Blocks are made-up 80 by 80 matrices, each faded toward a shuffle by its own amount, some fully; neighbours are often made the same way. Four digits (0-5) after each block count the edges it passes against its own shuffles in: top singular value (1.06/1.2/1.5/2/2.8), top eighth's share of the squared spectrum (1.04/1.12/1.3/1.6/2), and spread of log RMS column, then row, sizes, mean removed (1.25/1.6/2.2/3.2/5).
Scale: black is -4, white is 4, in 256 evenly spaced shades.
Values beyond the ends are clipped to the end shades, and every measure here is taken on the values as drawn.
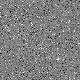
2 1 0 0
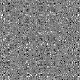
4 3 2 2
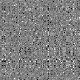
4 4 2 2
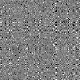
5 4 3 2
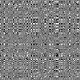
5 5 3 3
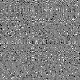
4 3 1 2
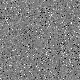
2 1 0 0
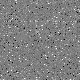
2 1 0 0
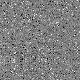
3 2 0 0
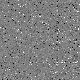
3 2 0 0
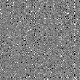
4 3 2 2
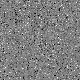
2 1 0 0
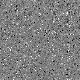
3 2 1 0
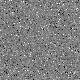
2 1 0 0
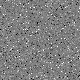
0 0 0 0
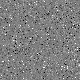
0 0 0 0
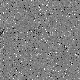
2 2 0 0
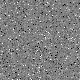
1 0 0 0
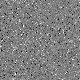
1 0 0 0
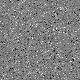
1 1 0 0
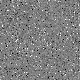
2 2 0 0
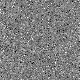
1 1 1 0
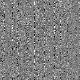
2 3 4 0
